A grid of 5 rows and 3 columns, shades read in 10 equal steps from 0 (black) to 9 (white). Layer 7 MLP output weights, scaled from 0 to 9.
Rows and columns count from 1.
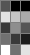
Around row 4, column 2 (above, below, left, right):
5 4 4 1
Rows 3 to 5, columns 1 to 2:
2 5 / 4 2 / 9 4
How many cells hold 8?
2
